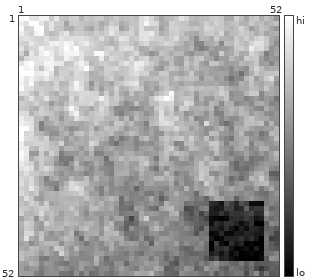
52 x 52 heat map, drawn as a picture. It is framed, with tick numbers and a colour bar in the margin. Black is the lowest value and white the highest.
The ninth with the lowest average is the bottom right. The ninth with the highest average is the top left. There is an overall slope up to the top left. No regular stripes run through it. Neither half mirrors the other. The values are skewed, with a long tail toward low values. The field is mottled with small blotches. An odd patch, lower than its surroundings, sits in the bottom right. Values change most from cell to cell in the bottom right.
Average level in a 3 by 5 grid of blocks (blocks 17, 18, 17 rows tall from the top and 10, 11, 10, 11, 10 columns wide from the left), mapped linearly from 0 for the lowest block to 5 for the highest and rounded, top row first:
54444 | 43333 | 33210
